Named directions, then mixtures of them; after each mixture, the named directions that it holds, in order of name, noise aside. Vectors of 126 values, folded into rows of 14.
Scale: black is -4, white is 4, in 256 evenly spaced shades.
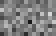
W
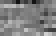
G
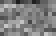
G, W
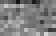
G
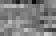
G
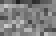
G, W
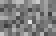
G, W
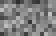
G, W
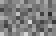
W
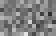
W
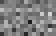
W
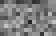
G, W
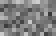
G, W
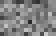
G, W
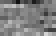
G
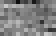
G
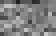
G, W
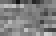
G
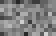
G, W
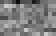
G, W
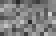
G, W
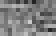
G, W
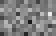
W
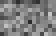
G, W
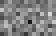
W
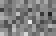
W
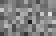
W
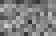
G, W
